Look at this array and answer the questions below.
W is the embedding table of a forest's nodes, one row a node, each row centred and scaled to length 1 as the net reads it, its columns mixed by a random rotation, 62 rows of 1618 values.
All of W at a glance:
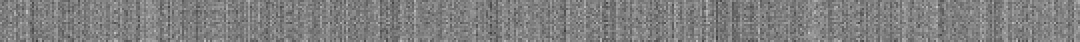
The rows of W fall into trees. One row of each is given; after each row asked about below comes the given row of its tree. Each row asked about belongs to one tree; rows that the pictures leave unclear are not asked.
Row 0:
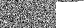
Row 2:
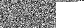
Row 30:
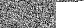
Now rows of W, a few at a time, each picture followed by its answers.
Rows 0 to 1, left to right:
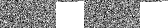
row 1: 0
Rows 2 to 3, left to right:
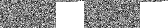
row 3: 2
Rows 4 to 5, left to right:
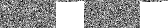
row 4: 2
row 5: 30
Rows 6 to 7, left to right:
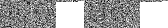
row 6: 30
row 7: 0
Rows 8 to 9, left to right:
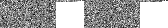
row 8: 2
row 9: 2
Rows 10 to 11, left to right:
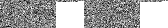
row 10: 30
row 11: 2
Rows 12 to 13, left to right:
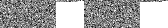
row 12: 2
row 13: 30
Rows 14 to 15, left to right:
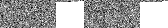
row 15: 0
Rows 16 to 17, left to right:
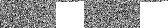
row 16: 0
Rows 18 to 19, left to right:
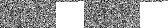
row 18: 0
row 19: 0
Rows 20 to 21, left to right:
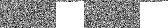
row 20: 2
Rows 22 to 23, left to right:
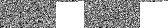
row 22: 0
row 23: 2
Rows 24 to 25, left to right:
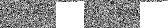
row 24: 30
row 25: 30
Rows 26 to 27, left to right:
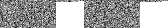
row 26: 2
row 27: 0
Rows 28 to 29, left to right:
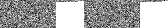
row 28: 30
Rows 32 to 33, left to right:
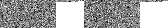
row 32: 2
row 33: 0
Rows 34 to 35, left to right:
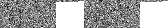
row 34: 0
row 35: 0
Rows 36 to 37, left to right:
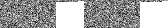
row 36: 30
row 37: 30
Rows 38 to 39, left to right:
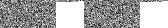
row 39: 30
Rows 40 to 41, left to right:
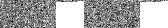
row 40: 0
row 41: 2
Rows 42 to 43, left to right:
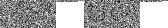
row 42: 2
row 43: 0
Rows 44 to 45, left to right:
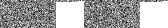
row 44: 2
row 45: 0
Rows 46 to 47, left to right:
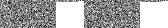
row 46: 2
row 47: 2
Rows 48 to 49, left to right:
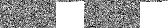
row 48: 2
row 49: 30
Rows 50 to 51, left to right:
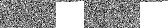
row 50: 2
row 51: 0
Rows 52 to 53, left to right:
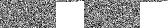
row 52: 2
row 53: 30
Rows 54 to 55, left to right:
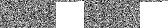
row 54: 2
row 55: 0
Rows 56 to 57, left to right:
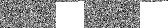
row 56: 0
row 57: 2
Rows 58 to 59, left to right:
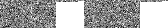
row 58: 30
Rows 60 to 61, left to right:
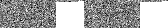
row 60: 2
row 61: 2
